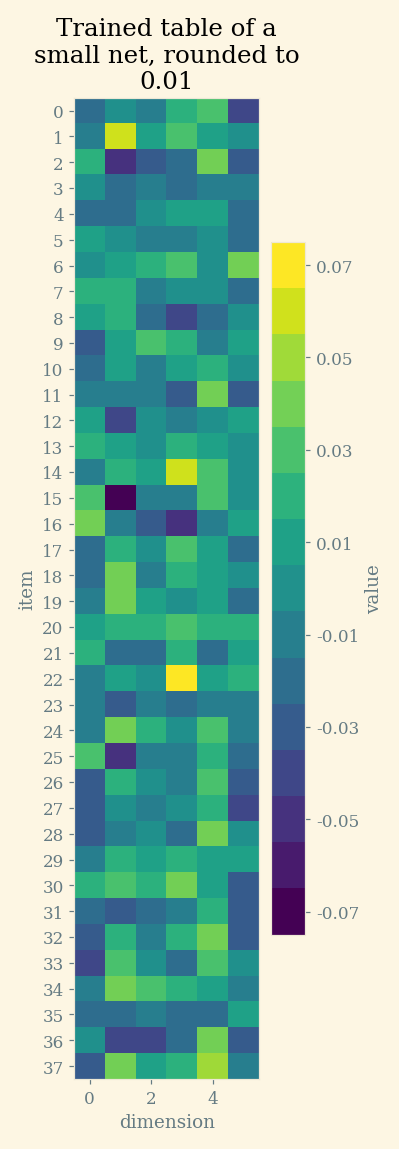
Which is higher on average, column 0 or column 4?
column 4
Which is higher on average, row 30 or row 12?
row 30
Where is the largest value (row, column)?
22 3
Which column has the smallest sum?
5
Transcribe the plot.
Title: Trained table of a small net, rounded to 0.01
x-axis: dimension, ticks 0 2 4
y-axis: item, ticks 0 1 2 3 4 5 6 7 8 9 10 11 12 13 14 15 16 17 18 19 20 21 22 23 24 25 26 27 28 29 30 31 32 33 34 35 36 37 (0 at the top)
Colour bar: value, ticks -0.07 -0.05 -0.03 -0.01 0.01 0.03 0.05 0.07
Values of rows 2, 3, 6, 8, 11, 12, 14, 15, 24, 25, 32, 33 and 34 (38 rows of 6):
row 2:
0.02 -0.05 -0.03 -0.02 0.04 -0.03
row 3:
0 -0.02 -0.01 -0.02 -0.01 -0.01
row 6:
0 0.01 0.02 0.03 0 0.04
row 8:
0.01 0.02 -0.02 -0.04 -0.02 0
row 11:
-0.01 -0.01 -0.01 -0.03 0.04 -0.03
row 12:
0.01 -0.04 0 -0.01 0 0.01
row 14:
-0.01 0.02 0.01 0.06 0.03 0
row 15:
0.03 -0.07 -0.01 -0.01 0.03 0
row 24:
-0.01 0.04 0.02 0 0.03 -0.01
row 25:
0.03 -0.05 -0.01 -0.01 0.02 -0.02
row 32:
-0.03 0.02 -0.01 0.02 0.04 -0.03
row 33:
-0.04 0.03 0 -0.02 0.03 0
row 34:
-0.01 0.04 0.03 0.02 0.01 -0.01
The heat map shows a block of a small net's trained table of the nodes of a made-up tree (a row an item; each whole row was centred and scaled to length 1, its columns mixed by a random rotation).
